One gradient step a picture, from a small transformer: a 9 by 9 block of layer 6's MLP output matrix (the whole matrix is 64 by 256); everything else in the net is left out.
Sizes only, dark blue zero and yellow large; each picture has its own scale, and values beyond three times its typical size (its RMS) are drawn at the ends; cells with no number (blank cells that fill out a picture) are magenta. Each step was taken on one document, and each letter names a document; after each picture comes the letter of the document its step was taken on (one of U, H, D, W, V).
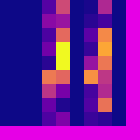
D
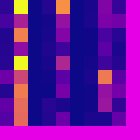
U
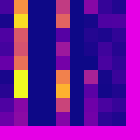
U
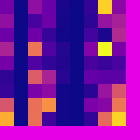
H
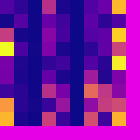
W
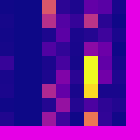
D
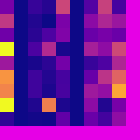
W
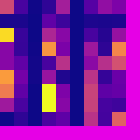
W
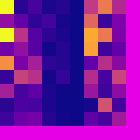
H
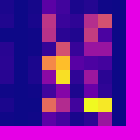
D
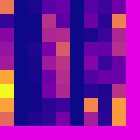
W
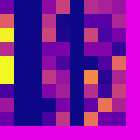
W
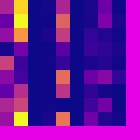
U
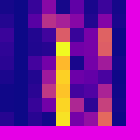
D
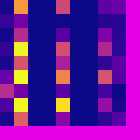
U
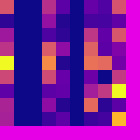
W
